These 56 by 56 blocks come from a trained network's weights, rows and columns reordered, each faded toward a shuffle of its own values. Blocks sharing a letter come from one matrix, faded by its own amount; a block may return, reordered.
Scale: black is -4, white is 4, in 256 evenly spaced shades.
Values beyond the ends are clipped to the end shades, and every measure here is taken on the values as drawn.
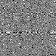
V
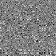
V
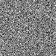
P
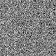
P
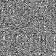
P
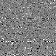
V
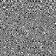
V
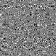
V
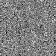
P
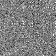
P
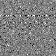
V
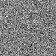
P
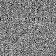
P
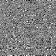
V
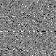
V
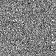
P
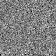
P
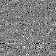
V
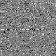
V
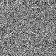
P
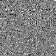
V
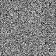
P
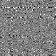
V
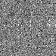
P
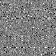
V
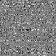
V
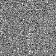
P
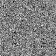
P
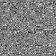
V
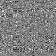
V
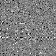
V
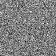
P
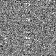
P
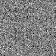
P
